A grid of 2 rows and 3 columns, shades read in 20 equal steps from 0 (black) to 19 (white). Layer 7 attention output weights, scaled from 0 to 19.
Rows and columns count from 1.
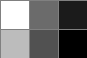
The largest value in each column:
19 8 2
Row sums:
29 20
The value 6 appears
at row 2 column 2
